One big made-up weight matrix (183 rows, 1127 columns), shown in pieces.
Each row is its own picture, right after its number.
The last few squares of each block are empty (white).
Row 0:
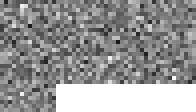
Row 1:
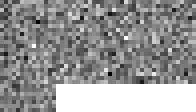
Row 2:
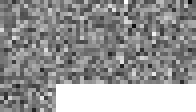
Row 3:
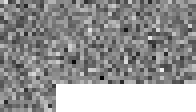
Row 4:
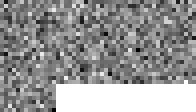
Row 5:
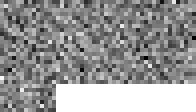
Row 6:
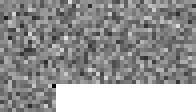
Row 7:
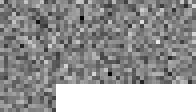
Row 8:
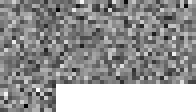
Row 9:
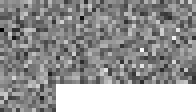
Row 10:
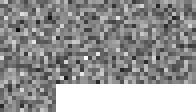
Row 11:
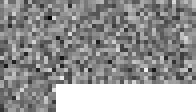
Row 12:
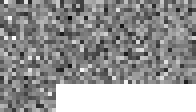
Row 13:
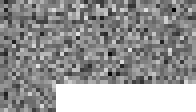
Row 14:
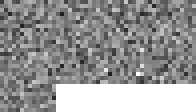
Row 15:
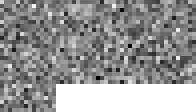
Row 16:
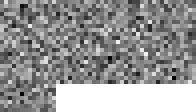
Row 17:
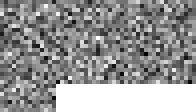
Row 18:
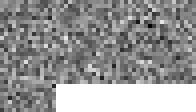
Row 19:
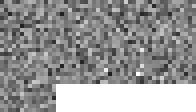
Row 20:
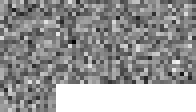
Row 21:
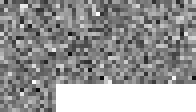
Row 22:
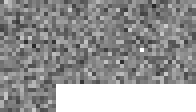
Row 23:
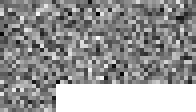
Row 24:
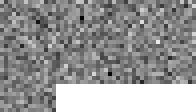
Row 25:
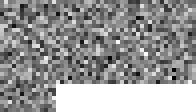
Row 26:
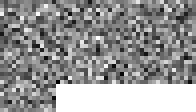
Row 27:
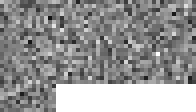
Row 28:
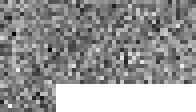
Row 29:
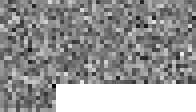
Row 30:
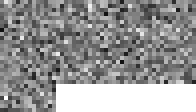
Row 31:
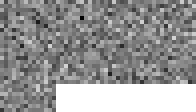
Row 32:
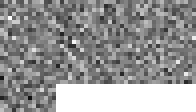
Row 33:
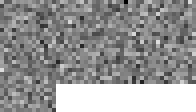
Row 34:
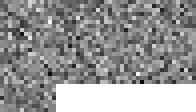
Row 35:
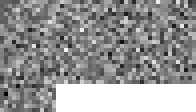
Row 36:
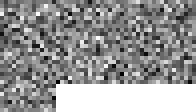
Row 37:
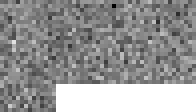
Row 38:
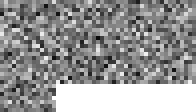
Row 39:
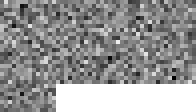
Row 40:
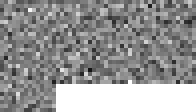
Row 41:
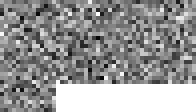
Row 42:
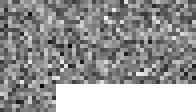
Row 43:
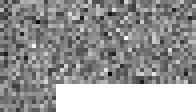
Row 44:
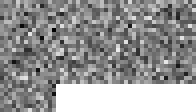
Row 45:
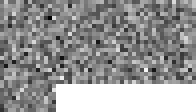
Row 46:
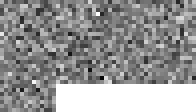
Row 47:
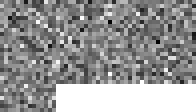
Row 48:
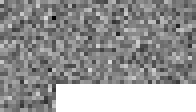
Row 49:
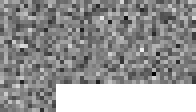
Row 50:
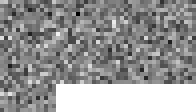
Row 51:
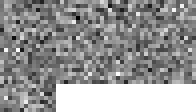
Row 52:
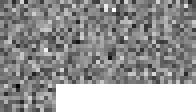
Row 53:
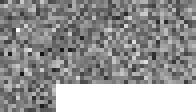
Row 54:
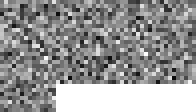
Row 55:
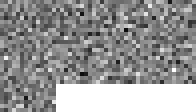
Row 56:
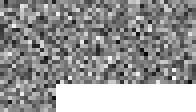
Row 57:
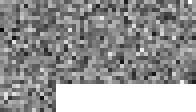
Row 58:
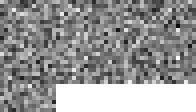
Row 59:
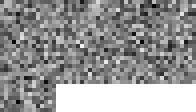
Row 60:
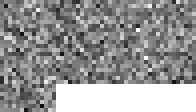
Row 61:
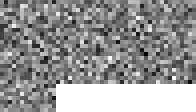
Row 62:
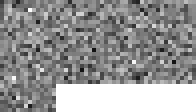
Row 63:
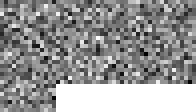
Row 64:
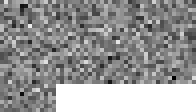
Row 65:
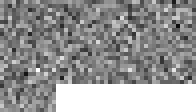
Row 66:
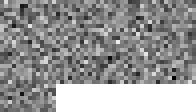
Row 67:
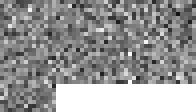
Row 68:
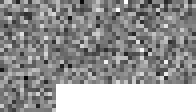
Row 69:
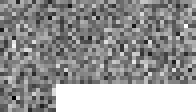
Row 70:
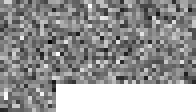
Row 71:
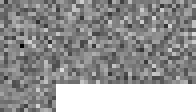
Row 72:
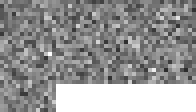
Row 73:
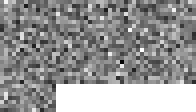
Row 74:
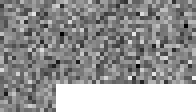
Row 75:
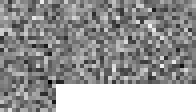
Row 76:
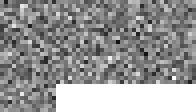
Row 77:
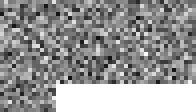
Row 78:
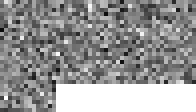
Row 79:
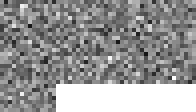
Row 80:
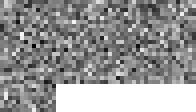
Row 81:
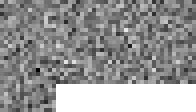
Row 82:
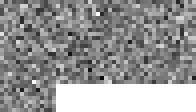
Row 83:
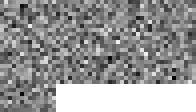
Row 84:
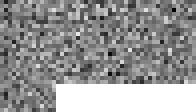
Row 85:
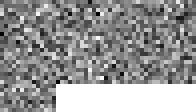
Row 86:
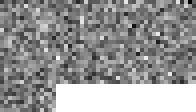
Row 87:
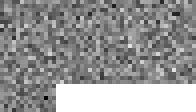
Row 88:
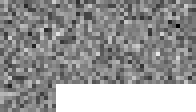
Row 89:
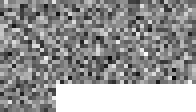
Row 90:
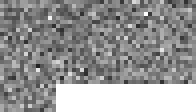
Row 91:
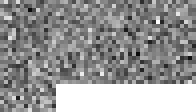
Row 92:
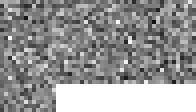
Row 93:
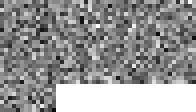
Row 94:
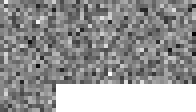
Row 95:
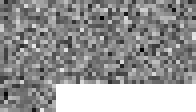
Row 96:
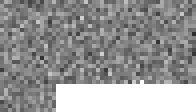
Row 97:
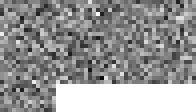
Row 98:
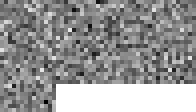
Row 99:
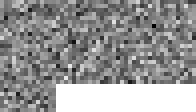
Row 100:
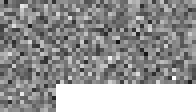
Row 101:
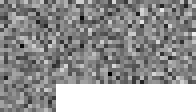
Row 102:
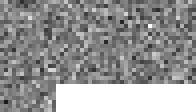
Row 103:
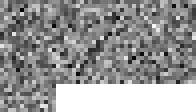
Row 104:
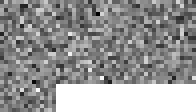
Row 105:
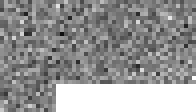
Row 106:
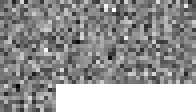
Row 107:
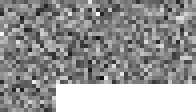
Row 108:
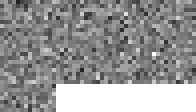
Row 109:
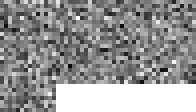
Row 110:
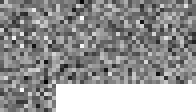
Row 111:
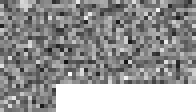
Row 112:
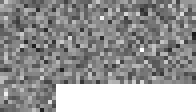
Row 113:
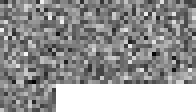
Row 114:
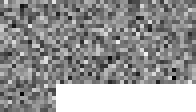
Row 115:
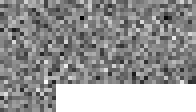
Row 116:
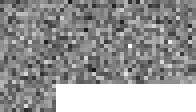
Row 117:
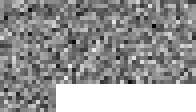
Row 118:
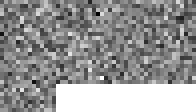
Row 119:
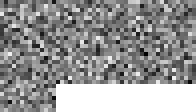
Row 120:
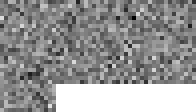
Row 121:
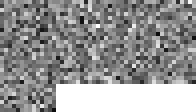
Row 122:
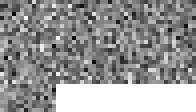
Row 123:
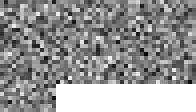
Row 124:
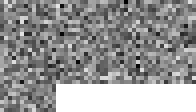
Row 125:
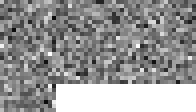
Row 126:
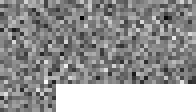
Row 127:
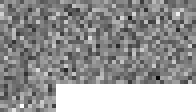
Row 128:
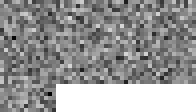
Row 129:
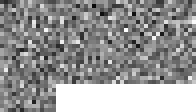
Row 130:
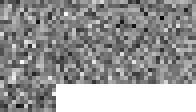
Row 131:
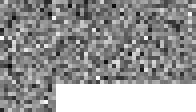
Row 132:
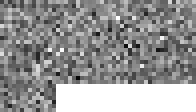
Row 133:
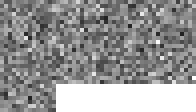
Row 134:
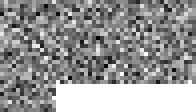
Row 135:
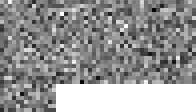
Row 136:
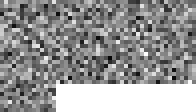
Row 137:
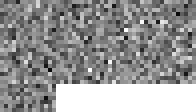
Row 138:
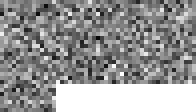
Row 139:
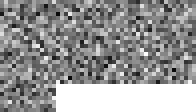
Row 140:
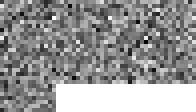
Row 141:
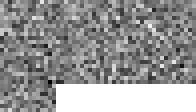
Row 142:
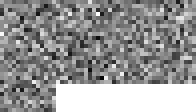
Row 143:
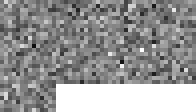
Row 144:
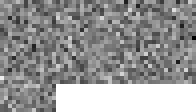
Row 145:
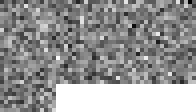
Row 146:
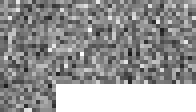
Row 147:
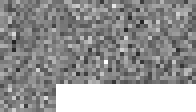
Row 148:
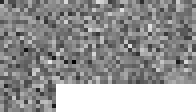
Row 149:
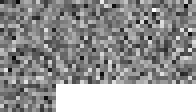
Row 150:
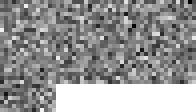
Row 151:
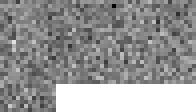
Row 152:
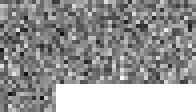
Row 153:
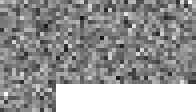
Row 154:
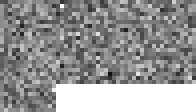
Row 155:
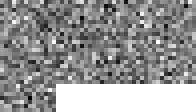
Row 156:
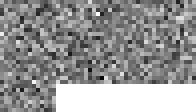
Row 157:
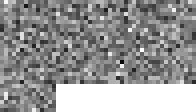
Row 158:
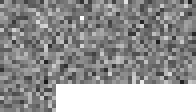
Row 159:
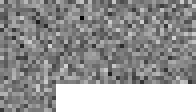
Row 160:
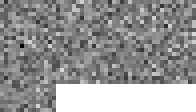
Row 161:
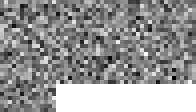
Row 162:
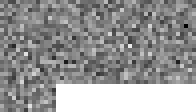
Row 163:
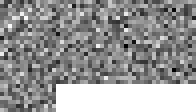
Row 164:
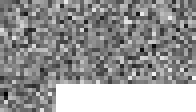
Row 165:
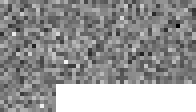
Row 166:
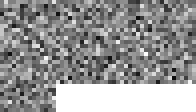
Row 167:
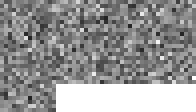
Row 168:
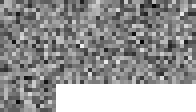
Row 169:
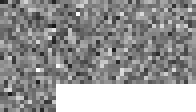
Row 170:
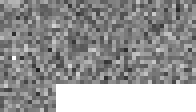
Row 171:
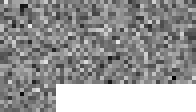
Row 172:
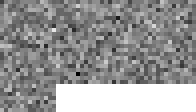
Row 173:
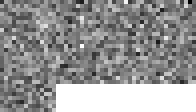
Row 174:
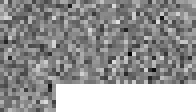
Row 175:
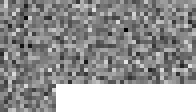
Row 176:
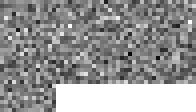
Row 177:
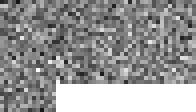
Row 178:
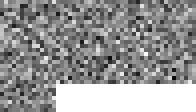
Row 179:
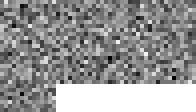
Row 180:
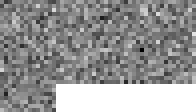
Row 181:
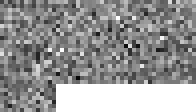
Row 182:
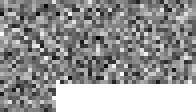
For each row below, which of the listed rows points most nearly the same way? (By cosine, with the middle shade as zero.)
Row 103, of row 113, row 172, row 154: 172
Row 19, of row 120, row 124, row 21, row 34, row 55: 34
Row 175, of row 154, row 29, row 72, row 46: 29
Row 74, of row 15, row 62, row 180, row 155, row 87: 180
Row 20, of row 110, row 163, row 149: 110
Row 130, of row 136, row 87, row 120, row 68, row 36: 87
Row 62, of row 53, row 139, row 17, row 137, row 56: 137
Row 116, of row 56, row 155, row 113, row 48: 113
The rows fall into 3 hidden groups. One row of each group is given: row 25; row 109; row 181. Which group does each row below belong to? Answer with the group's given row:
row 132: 181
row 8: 109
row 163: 181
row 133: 109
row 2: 109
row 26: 25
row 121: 109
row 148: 181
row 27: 181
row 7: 109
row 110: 109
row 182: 25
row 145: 109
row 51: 109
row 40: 181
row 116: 181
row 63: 25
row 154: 109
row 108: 181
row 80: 109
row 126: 109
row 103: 181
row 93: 109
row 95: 109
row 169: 181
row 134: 25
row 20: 181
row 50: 181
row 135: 181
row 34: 109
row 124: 109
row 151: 181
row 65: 181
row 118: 25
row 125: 181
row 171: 25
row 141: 181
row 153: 109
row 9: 109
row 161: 25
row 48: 181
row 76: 25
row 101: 109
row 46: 25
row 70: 109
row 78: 109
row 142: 25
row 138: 25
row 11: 181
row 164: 109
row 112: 109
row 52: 109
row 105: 109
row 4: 109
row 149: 181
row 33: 109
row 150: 109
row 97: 25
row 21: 25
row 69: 181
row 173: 109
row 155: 109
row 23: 25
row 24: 109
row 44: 181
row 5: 109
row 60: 109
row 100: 25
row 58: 181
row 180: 109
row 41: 25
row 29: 181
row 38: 25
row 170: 181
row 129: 181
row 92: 181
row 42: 109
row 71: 109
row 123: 25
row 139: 25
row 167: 109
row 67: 181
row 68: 109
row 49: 109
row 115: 109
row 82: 25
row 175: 181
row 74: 109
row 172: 181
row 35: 109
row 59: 109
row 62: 181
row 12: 109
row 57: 109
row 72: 181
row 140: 181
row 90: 181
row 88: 181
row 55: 181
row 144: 109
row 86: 109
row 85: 25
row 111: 181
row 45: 181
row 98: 181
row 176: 181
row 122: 181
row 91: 181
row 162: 181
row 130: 181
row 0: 25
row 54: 25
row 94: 109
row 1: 109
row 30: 109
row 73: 109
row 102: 181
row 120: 181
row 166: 25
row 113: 181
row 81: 181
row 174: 181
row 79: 25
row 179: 25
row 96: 109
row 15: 181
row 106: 109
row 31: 109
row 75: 181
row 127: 181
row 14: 109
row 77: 25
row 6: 181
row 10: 181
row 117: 181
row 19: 109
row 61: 25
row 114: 25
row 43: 109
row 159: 109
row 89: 25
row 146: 181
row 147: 181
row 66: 25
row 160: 109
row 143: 109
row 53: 181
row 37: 181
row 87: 181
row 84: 109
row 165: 181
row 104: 25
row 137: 181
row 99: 181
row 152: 181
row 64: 25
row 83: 25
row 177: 181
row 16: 25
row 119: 25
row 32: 109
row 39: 25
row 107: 25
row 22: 109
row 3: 181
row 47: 109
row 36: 25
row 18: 181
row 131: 181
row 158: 109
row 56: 25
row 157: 109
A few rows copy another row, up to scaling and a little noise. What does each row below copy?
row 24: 7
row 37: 151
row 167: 133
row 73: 157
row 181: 132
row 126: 115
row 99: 117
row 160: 71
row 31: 159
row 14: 19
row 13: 84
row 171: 64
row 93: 121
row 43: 1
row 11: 45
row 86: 145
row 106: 52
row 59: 168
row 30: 78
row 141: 75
